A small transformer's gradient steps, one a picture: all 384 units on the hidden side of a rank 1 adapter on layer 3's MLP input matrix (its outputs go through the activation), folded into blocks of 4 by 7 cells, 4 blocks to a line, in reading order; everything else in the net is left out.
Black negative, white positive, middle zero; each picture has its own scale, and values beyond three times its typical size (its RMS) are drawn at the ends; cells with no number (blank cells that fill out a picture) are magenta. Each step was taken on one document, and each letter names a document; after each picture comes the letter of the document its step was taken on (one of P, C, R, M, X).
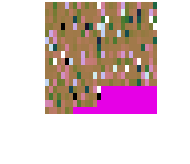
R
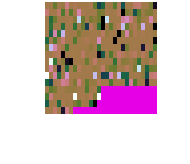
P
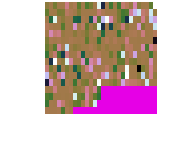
R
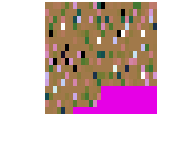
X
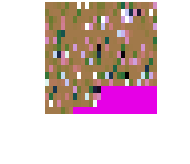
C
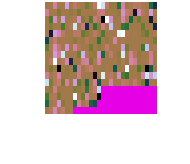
R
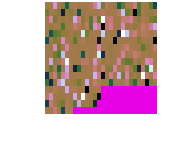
P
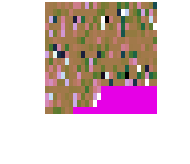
R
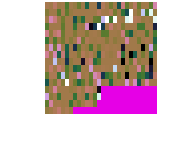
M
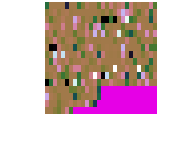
M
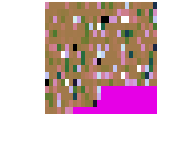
M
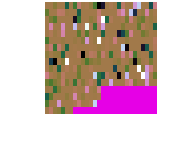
X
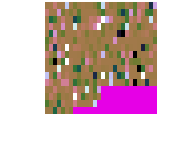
R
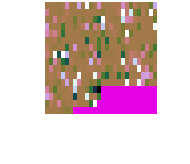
C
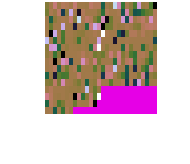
P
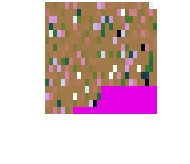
X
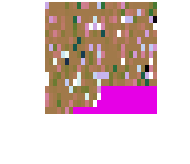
M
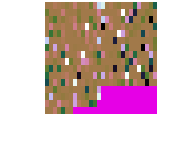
X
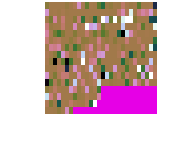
M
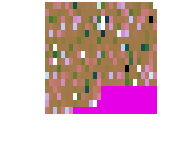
R
